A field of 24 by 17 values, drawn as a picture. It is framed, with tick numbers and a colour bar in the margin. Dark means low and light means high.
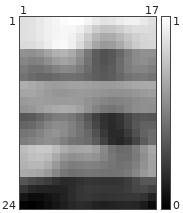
On average the colour sits 50% of the way up the scale. No lone cell stands out from its neighbours. Values rise toward the top. Horizontal stripes repeat 3 times down the table.
